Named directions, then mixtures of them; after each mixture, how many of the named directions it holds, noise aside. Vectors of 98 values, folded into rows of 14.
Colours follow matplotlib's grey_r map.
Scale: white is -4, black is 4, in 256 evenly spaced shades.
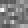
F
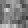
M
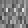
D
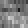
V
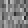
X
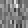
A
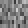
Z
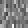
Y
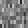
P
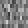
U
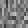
three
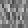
one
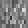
one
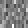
one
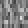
two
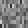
one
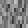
two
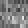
three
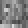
two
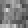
one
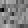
one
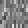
one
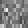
three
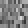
one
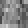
one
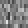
one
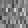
one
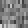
two
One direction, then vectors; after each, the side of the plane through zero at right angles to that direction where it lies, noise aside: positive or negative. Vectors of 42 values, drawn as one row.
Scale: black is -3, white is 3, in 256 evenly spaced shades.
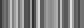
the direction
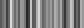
positive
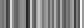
positive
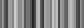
positive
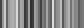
positive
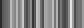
positive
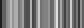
positive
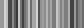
negative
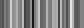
positive
